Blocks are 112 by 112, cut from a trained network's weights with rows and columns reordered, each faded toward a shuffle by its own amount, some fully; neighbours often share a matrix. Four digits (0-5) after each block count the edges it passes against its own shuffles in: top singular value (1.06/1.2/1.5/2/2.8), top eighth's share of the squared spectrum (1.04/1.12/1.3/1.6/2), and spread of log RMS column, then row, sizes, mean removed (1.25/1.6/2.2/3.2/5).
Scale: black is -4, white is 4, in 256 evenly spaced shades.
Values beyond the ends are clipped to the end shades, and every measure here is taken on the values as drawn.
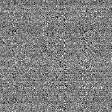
3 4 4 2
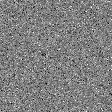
0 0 0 0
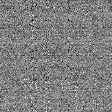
2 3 3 1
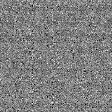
2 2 2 0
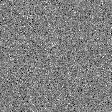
1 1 0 0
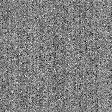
2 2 0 0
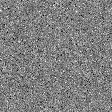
0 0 0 0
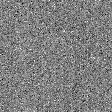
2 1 0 0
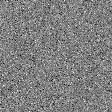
0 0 0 0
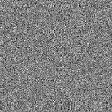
4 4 2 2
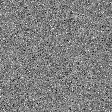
0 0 0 0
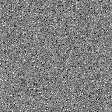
0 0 0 0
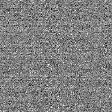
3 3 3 1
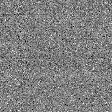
2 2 1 0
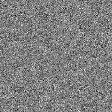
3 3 2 2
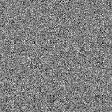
3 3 2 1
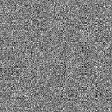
4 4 3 2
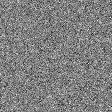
1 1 0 0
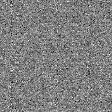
2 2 2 0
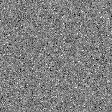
1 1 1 0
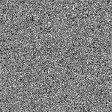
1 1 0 0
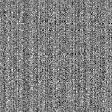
4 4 2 3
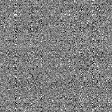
3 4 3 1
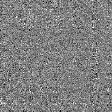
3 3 3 1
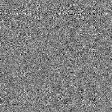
3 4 2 3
